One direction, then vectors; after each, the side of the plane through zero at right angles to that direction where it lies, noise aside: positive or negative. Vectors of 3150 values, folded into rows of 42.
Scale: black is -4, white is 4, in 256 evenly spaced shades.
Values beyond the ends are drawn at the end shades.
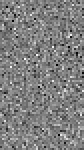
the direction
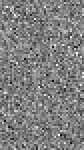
negative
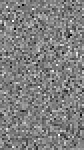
negative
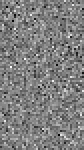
positive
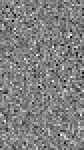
positive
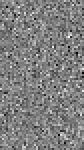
positive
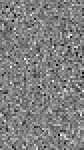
positive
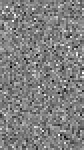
negative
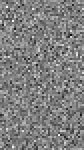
negative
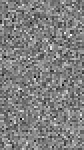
positive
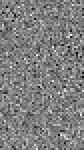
positive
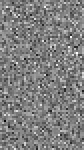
negative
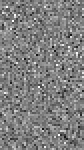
negative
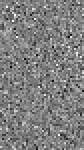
negative
